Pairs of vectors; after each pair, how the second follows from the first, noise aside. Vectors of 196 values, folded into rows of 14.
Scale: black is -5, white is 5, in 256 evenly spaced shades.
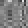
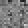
sign-scrambled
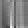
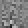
sign-scrambled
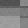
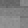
shrunk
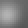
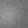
shrunk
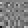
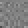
shrunk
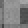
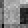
scaled up
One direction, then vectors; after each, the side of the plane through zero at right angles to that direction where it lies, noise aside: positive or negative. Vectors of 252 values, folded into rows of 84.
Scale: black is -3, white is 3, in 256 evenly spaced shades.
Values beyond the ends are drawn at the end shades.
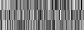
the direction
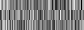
positive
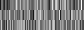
negative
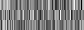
positive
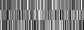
negative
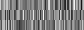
positive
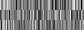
positive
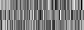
positive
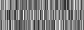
positive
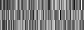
negative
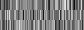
negative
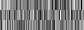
positive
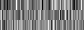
negative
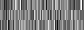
negative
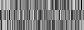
positive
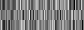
negative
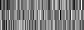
negative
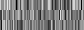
positive
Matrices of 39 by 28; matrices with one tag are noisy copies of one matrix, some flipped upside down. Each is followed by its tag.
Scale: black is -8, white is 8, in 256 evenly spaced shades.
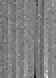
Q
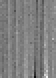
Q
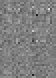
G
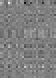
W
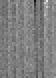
Q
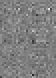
G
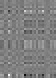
W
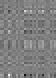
W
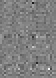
G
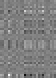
W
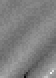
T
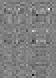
G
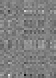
W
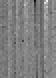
Q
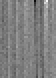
Q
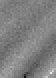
T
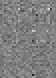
G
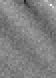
T
